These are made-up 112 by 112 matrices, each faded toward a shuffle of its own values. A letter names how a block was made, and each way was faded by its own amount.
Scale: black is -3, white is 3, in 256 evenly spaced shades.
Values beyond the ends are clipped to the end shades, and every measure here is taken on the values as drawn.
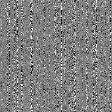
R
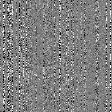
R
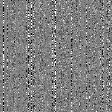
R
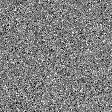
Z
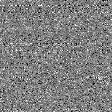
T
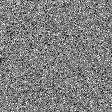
Z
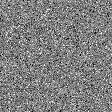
Z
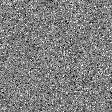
Z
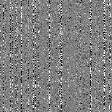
R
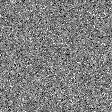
Z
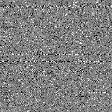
T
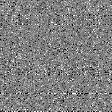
T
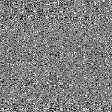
T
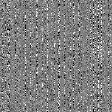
R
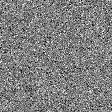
Z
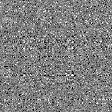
T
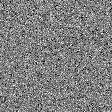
Z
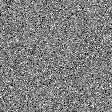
Z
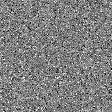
Z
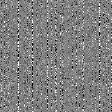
R
